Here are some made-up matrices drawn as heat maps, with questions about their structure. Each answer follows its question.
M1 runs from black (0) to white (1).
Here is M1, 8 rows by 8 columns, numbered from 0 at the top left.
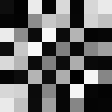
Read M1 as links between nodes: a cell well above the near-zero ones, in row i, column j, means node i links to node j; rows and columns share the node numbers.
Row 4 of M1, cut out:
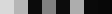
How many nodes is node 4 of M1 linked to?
4
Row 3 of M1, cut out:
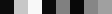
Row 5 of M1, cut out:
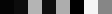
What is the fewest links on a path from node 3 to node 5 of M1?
2
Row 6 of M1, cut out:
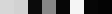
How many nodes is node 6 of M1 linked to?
4
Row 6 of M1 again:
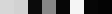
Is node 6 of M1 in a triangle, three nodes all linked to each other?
yes
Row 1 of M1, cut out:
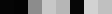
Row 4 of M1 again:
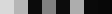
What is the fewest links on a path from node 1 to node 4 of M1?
1
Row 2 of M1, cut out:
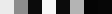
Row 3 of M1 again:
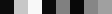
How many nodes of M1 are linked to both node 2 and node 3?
1
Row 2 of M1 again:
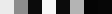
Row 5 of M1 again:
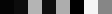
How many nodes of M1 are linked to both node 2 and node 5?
0
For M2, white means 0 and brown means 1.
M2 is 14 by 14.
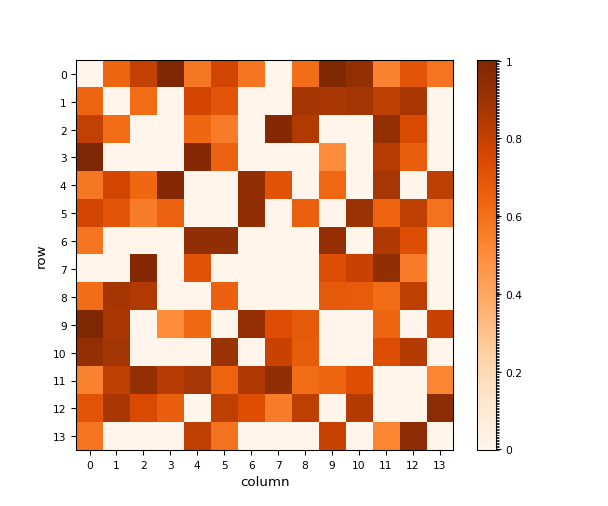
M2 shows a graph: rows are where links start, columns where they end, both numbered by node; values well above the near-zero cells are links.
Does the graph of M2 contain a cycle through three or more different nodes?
yes
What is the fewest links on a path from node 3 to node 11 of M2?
1
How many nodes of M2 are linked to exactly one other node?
0
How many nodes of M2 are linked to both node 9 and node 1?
4
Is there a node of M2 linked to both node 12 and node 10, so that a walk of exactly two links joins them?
yes
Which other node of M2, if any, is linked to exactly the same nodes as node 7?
none
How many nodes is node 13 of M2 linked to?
6
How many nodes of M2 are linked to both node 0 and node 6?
5
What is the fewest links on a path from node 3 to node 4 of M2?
1
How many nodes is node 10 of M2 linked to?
7
